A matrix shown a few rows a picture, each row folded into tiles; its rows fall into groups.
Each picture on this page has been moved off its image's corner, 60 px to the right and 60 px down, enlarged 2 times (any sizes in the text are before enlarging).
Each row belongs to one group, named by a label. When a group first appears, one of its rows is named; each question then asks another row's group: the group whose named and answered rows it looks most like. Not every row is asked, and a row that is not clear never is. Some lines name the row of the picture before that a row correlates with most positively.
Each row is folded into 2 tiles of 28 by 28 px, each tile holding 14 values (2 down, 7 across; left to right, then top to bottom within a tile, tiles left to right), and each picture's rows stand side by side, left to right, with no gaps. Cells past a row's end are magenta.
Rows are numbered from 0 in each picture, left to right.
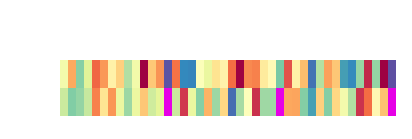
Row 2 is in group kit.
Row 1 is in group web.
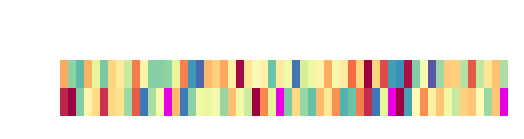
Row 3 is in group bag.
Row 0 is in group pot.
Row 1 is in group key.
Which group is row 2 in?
web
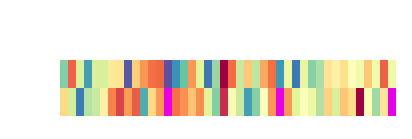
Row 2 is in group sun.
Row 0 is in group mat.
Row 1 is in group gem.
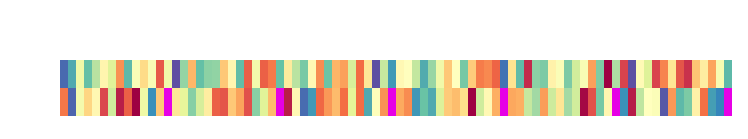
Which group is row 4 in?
kit
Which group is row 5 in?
web
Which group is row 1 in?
mat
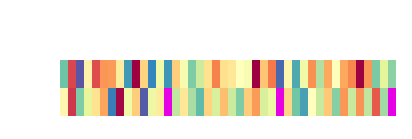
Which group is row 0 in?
pot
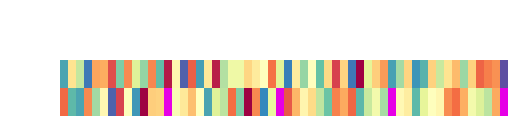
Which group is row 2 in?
gem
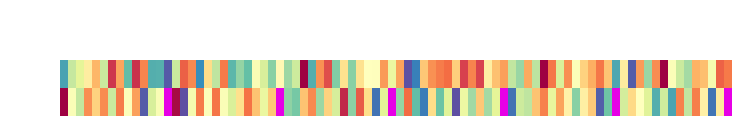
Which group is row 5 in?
sun
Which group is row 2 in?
sun
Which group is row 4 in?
web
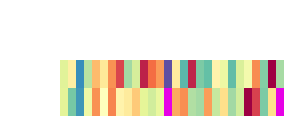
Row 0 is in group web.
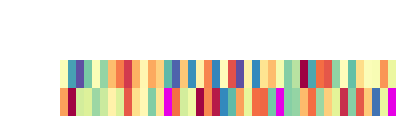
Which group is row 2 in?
sun
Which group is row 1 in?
bag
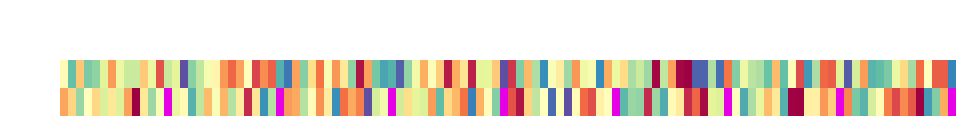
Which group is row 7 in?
mat
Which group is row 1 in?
web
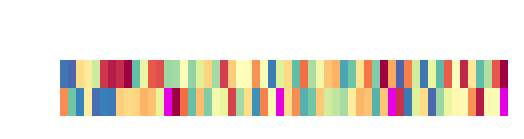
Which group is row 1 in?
pot
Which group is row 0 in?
key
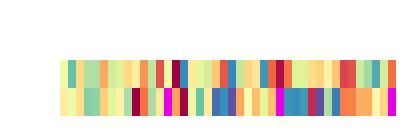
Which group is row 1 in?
kit
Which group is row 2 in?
key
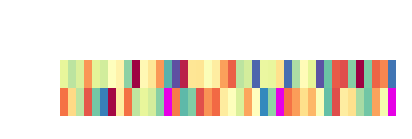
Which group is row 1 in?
bag
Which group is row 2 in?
gem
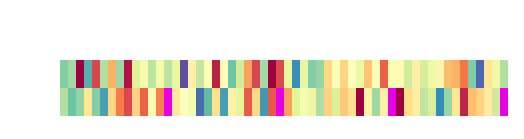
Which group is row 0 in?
key
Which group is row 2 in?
sun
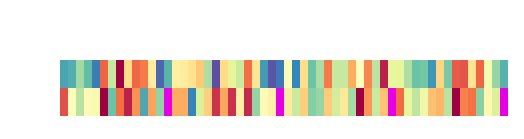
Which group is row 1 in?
pot
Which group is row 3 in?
pot
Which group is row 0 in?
pot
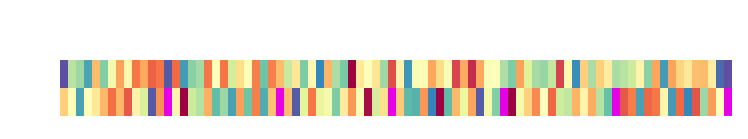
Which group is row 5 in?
pot
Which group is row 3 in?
pot
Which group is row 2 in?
key
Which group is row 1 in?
kit
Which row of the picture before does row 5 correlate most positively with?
1
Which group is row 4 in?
bag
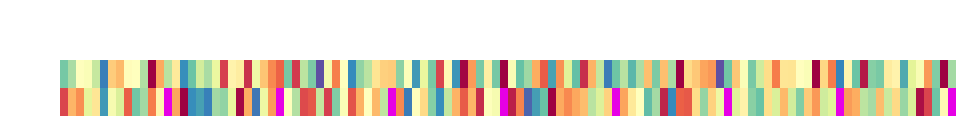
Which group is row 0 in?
gem
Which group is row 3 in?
key
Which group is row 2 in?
bag
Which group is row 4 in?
pot
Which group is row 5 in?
pot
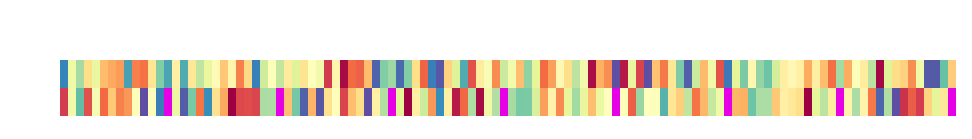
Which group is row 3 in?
gem
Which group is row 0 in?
pot
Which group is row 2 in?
pot
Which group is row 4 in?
web
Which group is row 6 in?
mat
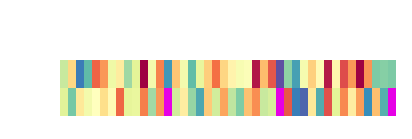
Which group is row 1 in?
web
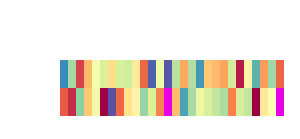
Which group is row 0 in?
pot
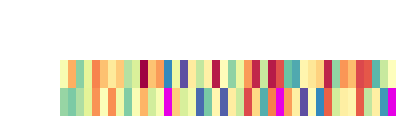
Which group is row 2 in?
pot
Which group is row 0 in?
web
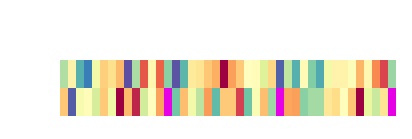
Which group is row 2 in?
mat
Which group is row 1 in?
gem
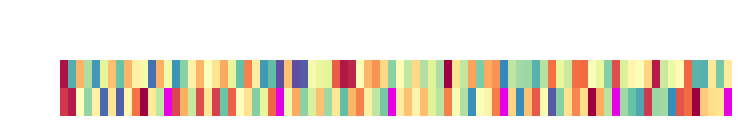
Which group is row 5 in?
key
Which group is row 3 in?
gem
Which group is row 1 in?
pot
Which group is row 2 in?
web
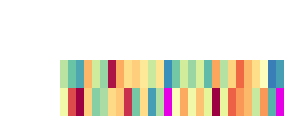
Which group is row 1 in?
pot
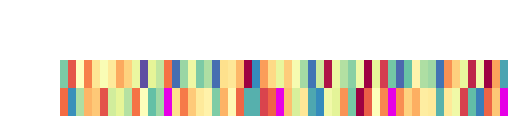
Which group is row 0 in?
bag
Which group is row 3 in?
gem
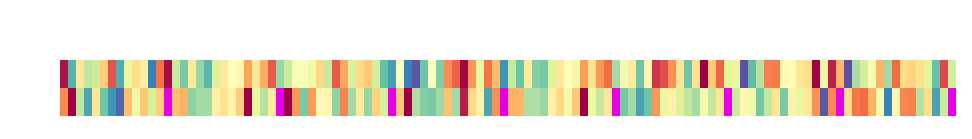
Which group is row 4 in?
mat
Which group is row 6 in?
sun
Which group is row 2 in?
pot
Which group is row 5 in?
web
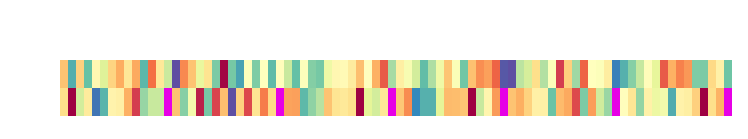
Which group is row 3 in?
mat
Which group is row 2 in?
mat
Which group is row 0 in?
mat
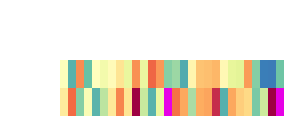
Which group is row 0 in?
mat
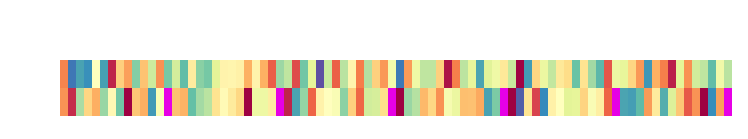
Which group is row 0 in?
kit
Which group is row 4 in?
bag
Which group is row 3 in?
bag
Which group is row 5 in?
key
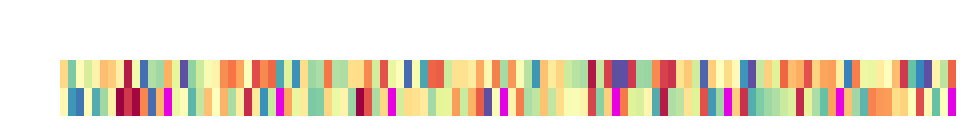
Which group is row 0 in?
key
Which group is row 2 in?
sun
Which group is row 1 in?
web
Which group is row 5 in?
bag
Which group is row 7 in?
bag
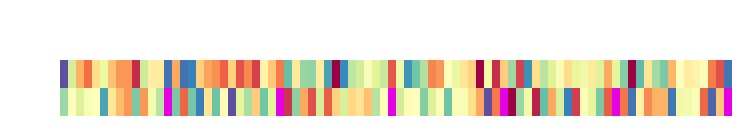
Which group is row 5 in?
bag
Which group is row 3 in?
sun
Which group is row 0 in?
gem
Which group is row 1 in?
web
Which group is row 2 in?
bag
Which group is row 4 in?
bag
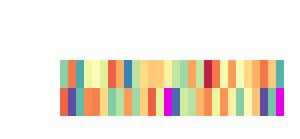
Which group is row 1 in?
web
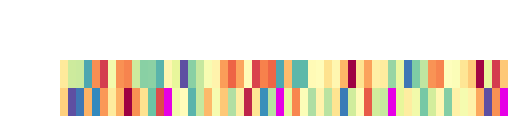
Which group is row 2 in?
web
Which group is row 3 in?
sun
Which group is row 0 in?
key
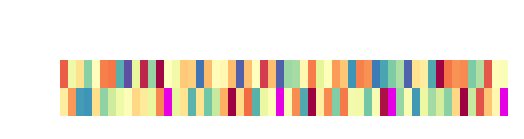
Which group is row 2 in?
pot
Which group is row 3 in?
key
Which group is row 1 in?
mat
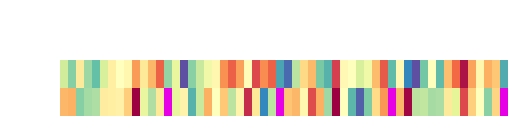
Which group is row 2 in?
gem
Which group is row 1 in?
web
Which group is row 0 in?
mat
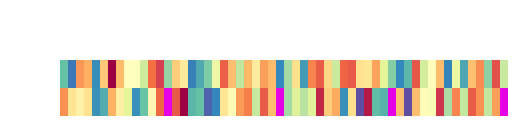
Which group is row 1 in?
mat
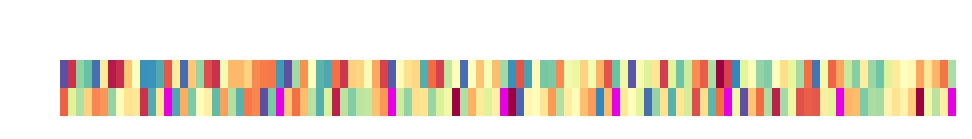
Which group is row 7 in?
mat
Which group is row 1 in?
web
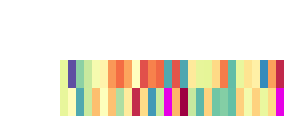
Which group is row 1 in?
kit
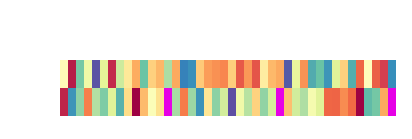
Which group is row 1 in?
web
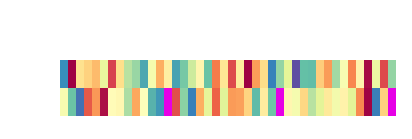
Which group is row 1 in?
pot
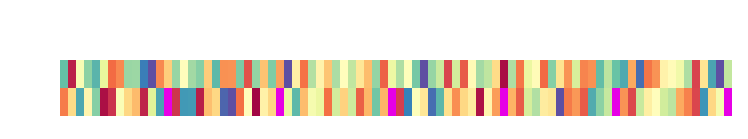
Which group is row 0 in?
bag
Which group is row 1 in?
bag
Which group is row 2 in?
sun
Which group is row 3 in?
key
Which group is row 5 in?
pot
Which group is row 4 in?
pot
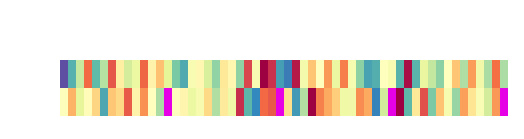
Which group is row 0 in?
gem
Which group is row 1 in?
gem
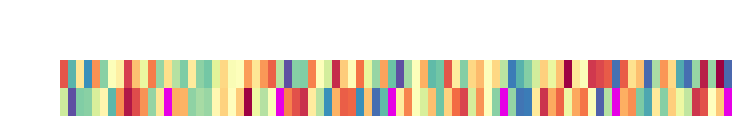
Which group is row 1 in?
mat
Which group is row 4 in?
web
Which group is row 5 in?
kit
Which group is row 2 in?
gem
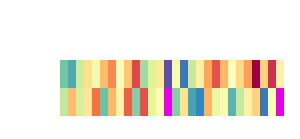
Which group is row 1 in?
web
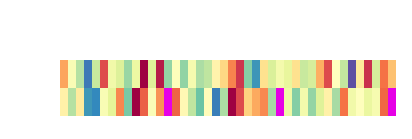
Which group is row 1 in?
key
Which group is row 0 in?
sun
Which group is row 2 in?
sun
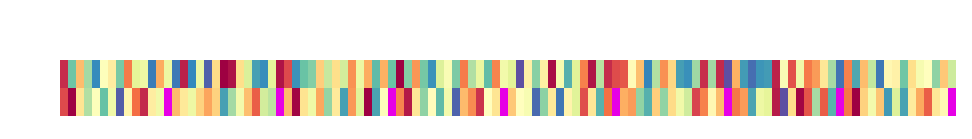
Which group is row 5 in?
kit
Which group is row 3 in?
kit
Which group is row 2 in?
kit
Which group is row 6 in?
pot
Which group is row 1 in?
bag
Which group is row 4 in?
sun
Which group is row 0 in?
kit
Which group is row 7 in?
kit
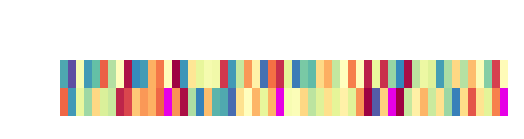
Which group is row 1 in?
kit
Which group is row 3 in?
bag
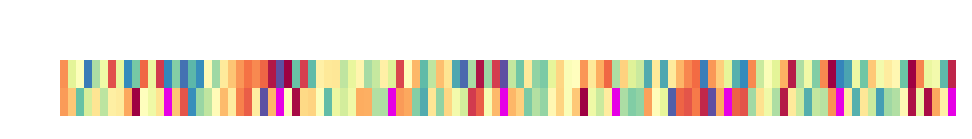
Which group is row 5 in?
key
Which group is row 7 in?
key
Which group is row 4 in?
mat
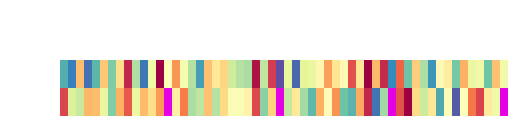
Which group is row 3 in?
kit
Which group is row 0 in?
key
